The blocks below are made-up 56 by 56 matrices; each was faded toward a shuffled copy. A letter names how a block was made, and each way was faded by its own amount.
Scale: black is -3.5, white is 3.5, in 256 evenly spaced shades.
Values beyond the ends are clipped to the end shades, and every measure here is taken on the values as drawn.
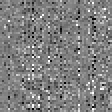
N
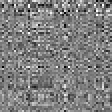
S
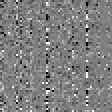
N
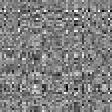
S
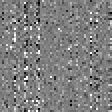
N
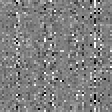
N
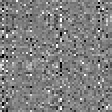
N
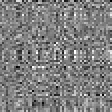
S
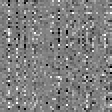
N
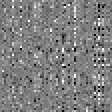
N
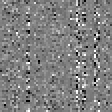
N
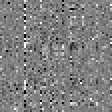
N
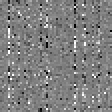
N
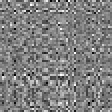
S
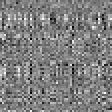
S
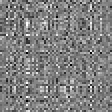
S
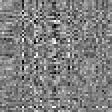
S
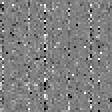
N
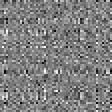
S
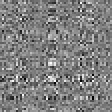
S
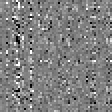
N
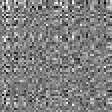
S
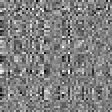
S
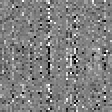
N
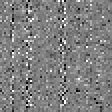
N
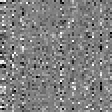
N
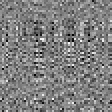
S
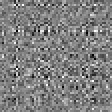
S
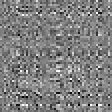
S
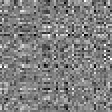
S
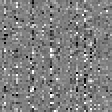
N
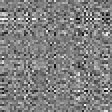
S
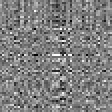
S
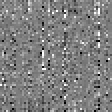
N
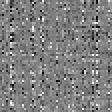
N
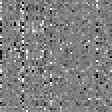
N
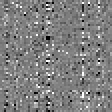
N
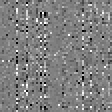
N
